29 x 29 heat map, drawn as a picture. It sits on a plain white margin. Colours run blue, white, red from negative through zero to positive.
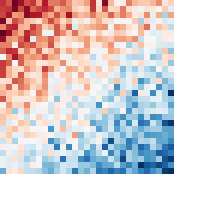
Neither half mirrors the other. On average the colour sits 50% of the way up the scale. The grain is fine, like static. The ninth with the lowest average is the bottom right. No regular stripes run through it. The field climbs toward the top left. The ninth with the highest average is the top left.
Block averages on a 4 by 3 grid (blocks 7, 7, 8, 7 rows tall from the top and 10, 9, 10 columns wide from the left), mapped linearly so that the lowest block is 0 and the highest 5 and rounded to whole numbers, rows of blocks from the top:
543
432
321
210
